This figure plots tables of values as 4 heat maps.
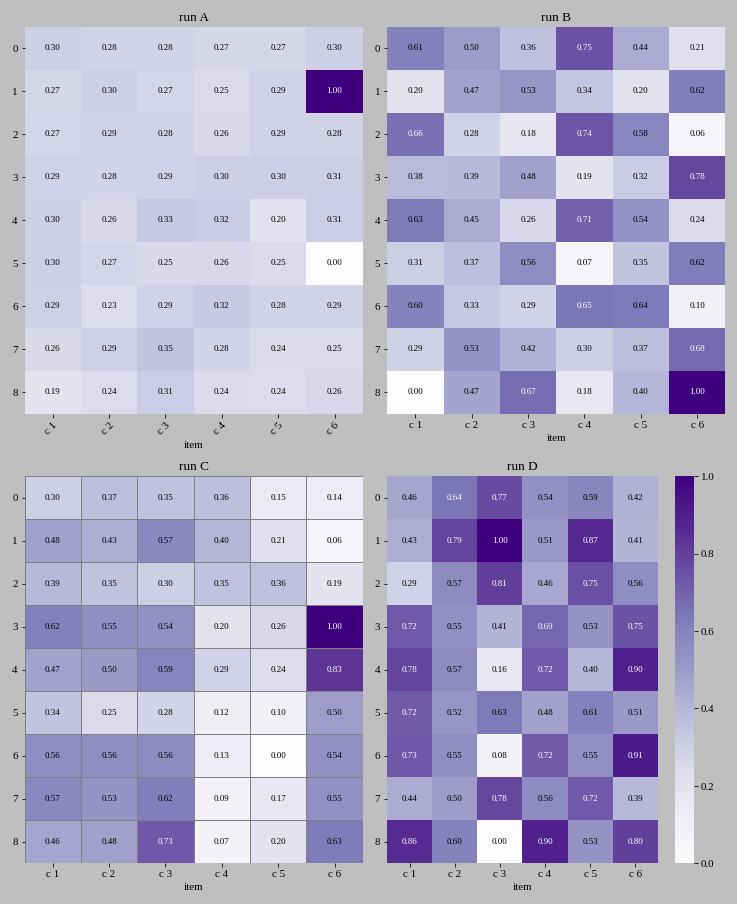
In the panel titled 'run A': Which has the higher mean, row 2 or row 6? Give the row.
6
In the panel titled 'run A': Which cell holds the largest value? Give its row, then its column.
1, c 6
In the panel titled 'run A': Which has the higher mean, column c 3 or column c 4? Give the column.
c 3
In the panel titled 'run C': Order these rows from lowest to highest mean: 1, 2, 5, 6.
5, 2, 1, 6
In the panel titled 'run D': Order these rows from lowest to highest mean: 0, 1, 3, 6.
0, 6, 3, 1
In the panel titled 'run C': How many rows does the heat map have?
9
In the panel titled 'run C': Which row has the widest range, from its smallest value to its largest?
3
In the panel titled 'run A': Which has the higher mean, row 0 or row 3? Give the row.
3
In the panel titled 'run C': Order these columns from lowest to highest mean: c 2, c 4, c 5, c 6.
c 5, c 4, c 2, c 6
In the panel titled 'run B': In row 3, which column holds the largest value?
c 6
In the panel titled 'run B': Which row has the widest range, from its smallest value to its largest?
8
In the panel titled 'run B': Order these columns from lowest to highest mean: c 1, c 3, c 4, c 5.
c 1, c 3, c 5, c 4
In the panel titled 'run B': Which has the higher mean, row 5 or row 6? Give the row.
6
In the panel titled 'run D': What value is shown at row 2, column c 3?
0.81
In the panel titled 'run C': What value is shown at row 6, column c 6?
0.54
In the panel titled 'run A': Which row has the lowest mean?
5
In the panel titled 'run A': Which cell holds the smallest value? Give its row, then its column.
5, c 6
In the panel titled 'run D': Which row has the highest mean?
1
